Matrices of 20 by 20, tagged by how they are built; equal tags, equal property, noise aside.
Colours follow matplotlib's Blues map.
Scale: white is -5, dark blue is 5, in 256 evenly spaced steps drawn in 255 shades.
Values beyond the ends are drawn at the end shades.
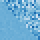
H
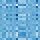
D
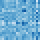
D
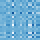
D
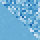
H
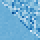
H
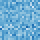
D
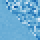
H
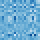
D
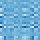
D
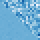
H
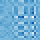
D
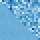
H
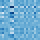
D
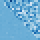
H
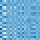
D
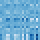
D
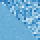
H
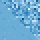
H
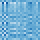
D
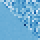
H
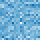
D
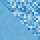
H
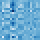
D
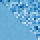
H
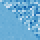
H
